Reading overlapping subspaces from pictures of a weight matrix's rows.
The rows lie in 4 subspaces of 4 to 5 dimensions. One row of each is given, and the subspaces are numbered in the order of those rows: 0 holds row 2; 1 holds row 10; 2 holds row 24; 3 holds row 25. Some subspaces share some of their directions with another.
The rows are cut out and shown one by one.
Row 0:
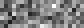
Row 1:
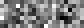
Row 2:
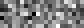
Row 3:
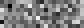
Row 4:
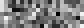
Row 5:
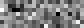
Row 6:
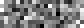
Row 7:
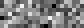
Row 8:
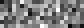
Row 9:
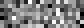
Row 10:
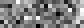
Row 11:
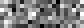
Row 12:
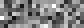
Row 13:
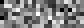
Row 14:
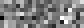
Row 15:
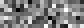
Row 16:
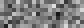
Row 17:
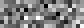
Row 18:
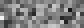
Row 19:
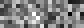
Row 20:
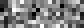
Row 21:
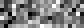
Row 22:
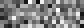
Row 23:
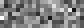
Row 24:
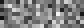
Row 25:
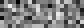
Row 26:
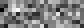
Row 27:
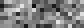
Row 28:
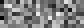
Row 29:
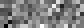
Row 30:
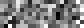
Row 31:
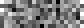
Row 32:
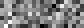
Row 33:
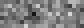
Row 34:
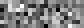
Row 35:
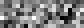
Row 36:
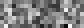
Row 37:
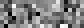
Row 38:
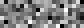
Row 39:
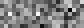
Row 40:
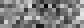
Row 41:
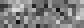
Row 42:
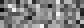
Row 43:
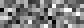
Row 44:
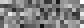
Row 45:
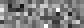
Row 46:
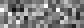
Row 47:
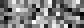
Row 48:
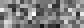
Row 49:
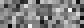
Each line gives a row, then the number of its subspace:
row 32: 2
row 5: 1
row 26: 1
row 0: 0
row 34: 1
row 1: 0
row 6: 1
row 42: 3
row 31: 0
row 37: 3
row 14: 0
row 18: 0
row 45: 1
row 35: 0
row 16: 2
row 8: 1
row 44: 0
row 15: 3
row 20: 3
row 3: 1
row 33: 0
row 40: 1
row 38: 3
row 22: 2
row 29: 2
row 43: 3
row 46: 1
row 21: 0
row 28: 2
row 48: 0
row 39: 0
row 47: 3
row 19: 0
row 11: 3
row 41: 1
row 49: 2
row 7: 3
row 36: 3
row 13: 2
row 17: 1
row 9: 2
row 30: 2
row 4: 3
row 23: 2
